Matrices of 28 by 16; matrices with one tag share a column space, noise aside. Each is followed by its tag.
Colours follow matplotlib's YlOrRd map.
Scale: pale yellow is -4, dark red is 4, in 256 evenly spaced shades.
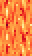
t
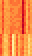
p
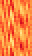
t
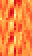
t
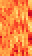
t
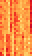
p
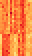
p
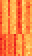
p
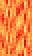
t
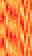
t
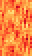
t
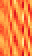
t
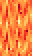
t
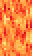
t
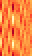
t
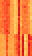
p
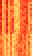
p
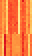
p
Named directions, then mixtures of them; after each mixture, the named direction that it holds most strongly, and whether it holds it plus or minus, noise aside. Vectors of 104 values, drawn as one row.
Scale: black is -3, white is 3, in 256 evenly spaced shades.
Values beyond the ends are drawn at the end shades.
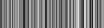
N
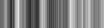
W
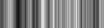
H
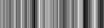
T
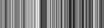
W, minus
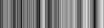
T, minus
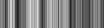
W, minus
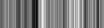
H, plus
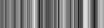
T, minus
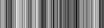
H, minus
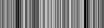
N, minus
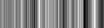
T, plus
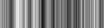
H, minus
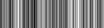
N, plus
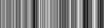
T, plus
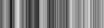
W, plus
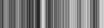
W, plus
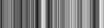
H, plus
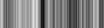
H, minus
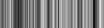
H, plus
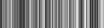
N, plus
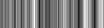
T, minus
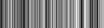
N, plus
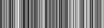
N, plus
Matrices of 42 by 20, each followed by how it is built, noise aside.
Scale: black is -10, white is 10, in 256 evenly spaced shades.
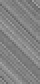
Toeplitz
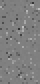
sparse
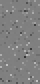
sparse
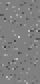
sparse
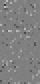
sparse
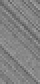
Toeplitz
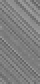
Toeplitz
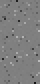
sparse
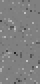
sparse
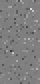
sparse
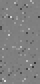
sparse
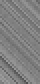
Toeplitz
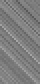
Toeplitz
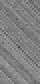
Toeplitz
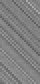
Toeplitz
